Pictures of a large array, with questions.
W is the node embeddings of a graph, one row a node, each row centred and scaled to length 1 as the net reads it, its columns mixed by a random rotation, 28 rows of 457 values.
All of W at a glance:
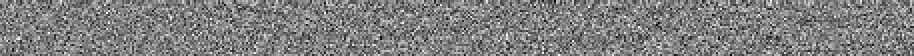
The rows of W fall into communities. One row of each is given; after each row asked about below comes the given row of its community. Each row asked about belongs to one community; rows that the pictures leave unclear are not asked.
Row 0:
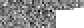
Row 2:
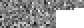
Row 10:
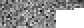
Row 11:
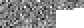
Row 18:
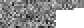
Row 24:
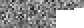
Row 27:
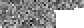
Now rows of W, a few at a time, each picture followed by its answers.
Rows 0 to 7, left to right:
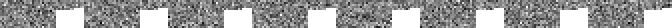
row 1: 0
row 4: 18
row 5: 11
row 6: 27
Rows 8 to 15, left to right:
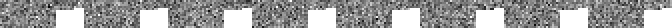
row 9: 2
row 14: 27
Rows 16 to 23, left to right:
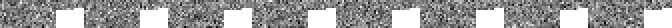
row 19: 18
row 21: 24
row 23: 2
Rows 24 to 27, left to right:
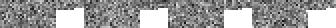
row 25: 10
